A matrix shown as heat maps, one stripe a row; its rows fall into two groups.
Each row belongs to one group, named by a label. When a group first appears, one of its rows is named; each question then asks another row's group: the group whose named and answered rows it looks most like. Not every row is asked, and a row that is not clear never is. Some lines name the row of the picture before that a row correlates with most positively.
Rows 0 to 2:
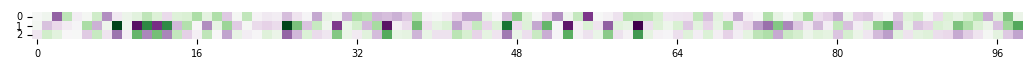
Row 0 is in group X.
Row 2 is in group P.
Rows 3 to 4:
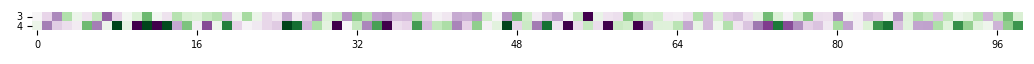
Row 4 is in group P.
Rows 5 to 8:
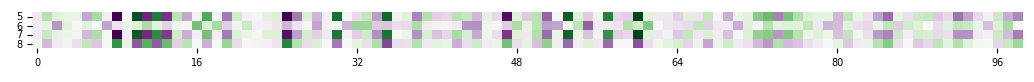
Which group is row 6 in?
X
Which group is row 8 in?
P
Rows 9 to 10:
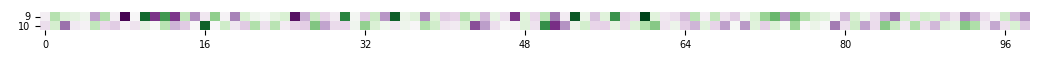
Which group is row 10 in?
X
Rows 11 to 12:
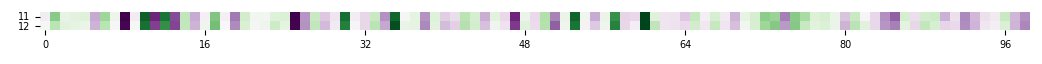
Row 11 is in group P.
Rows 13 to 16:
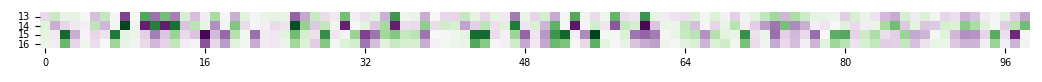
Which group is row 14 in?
P
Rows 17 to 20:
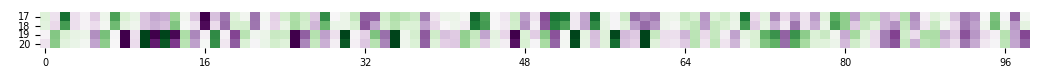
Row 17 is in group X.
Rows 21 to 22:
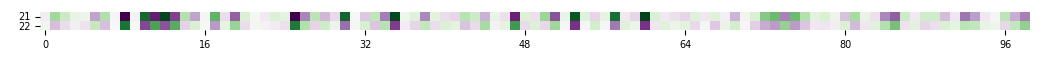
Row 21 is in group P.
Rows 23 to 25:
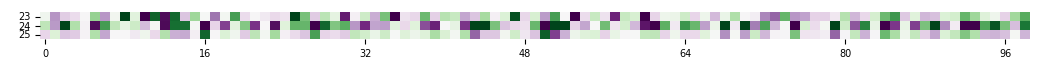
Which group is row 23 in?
P
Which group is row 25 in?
X
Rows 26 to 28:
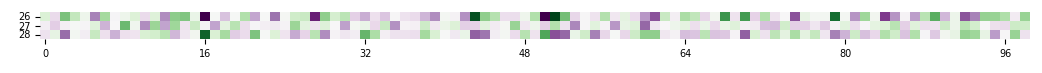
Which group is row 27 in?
P
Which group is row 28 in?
X
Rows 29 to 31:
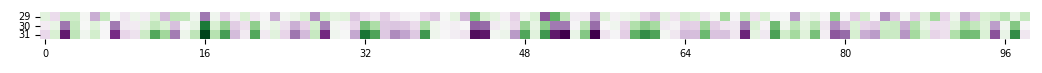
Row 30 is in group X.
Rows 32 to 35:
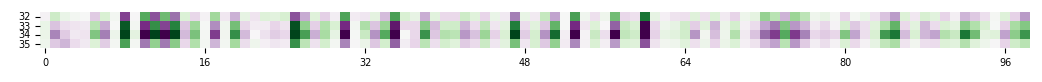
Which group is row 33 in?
P
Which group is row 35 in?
P
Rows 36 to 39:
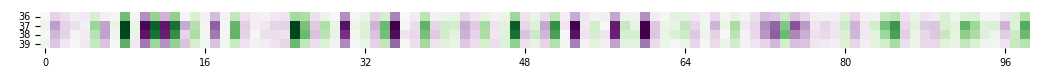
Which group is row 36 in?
P
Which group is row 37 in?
P
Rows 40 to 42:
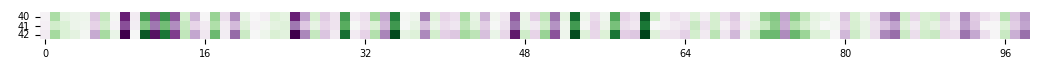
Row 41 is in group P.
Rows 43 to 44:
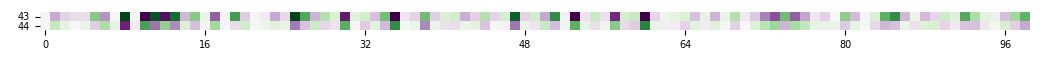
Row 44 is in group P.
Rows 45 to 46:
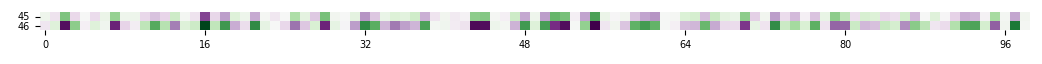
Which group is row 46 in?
X
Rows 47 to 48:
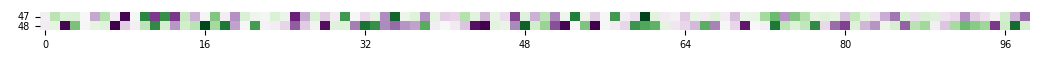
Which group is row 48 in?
X
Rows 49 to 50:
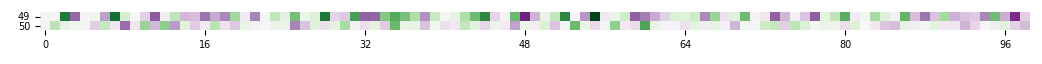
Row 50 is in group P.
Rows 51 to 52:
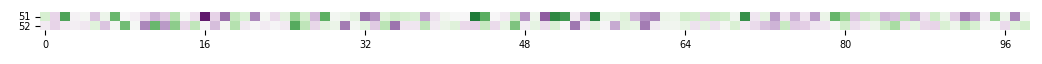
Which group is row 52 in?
P
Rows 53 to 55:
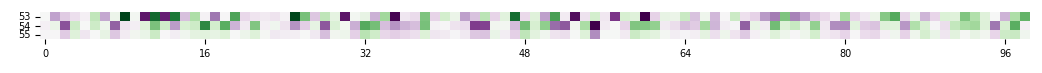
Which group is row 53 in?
P
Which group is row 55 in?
X
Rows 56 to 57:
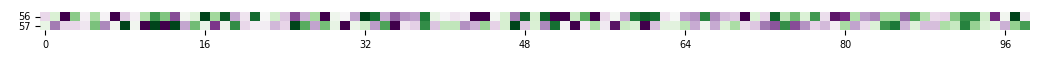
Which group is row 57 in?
P
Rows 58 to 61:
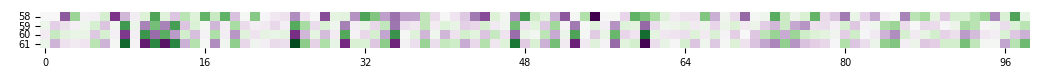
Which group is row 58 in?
X
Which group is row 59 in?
P
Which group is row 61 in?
P
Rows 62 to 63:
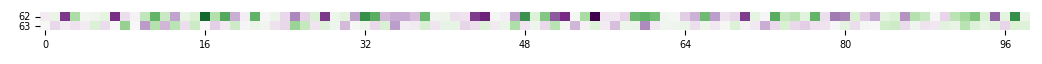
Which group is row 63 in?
P
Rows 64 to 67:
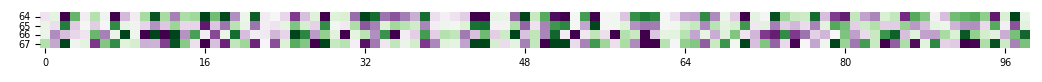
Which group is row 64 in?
X
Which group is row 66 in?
P
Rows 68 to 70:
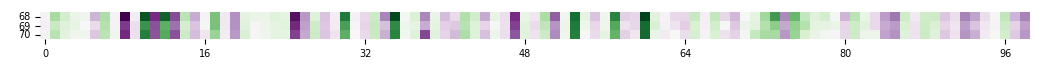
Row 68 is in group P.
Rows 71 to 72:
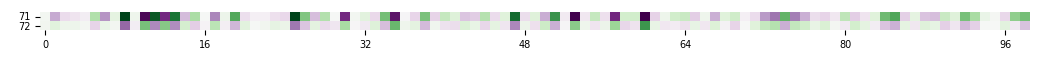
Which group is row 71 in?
P
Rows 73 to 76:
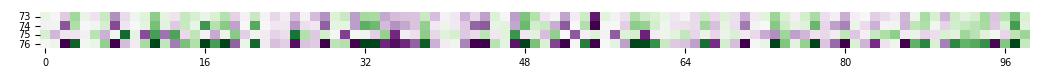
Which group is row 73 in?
X
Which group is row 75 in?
P
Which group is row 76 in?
X
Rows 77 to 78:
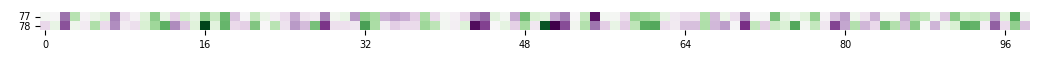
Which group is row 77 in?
X
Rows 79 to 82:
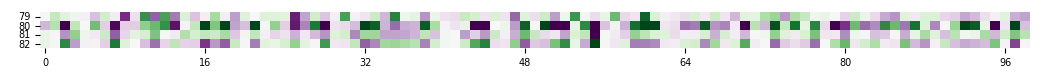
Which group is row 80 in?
X
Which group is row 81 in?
X
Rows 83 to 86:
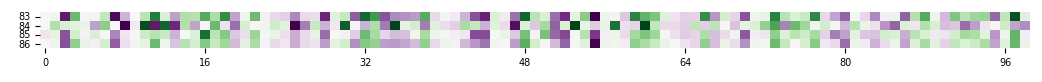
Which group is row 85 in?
X
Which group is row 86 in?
X
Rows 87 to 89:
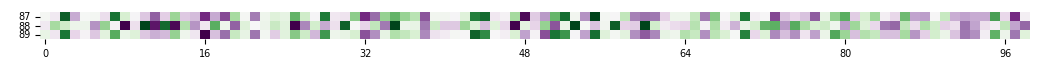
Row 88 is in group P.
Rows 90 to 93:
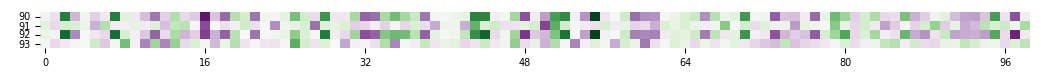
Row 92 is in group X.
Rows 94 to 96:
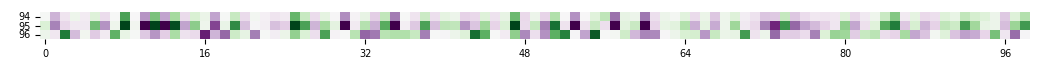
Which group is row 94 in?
P
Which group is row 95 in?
P
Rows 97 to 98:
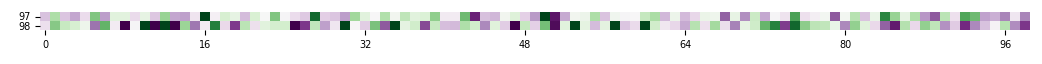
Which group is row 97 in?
X
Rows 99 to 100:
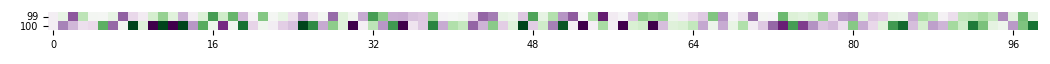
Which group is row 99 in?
X
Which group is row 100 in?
P
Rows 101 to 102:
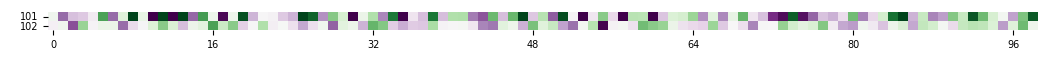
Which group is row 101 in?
P
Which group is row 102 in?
X
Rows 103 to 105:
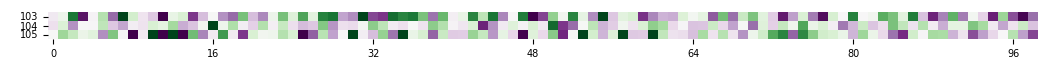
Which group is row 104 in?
X
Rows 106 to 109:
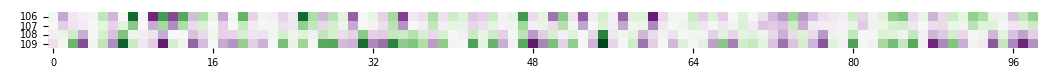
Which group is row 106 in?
P
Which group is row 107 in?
P
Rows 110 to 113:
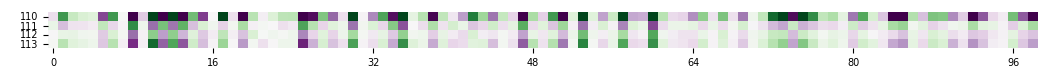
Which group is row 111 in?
P
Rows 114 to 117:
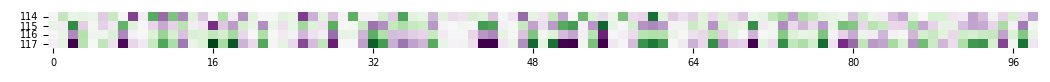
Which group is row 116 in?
X
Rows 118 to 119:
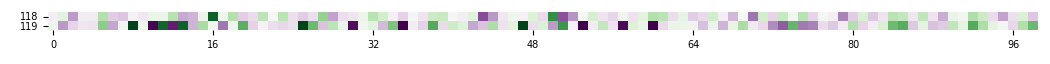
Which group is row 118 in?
X
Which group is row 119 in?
P
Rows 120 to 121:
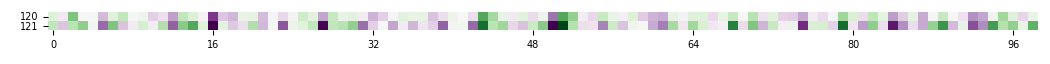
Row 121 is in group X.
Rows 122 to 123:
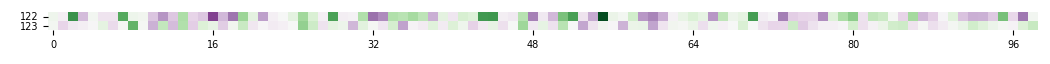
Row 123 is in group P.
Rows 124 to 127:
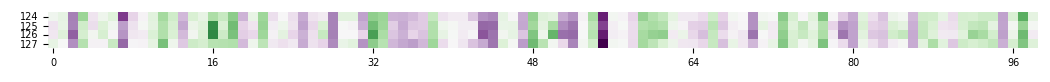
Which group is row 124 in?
X
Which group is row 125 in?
X
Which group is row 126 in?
X
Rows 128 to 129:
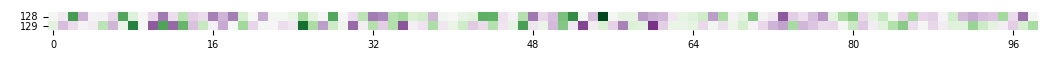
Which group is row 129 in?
P
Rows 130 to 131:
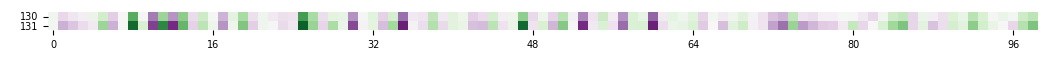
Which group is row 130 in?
P
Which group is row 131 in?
P
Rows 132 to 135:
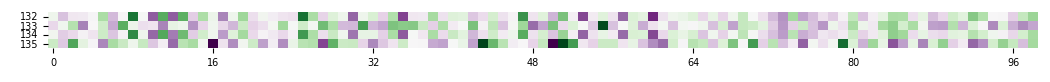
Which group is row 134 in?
P
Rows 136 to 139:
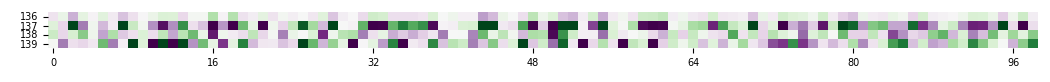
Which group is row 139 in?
P
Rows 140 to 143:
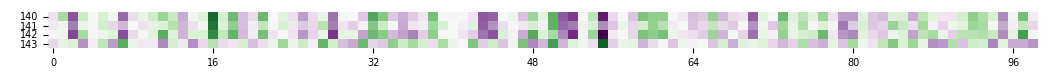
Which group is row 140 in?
X
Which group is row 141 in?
X
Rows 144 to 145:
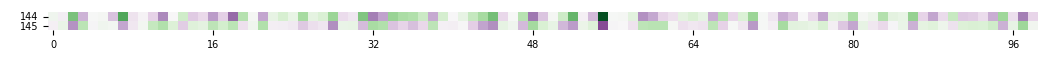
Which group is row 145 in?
X
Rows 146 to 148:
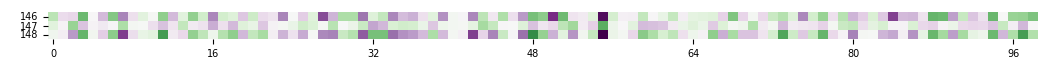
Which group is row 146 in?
X
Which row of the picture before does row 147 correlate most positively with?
144
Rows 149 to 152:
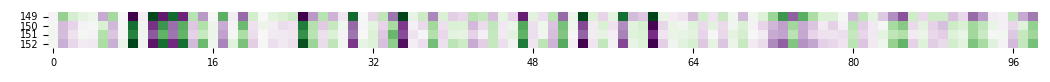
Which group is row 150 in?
P
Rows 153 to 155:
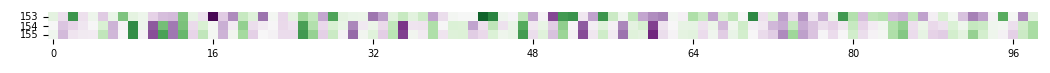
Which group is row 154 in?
P
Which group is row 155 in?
P
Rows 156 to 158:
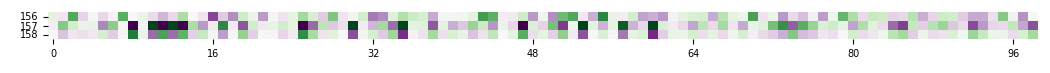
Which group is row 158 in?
P
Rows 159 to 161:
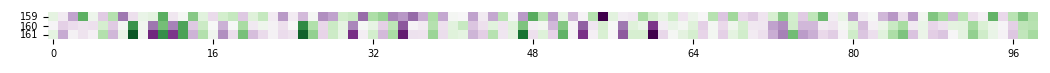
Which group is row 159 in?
X
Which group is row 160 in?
P
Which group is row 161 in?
P
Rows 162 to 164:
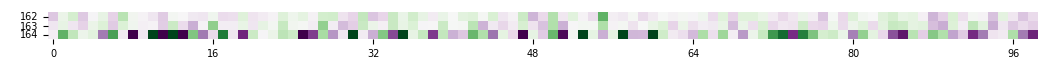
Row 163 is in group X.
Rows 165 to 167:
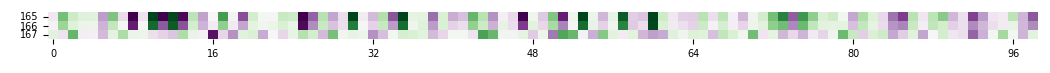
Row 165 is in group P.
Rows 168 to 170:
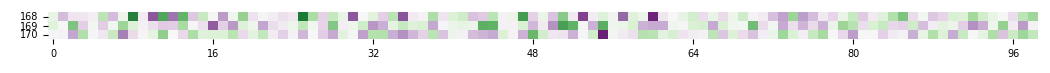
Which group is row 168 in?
P
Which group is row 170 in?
X
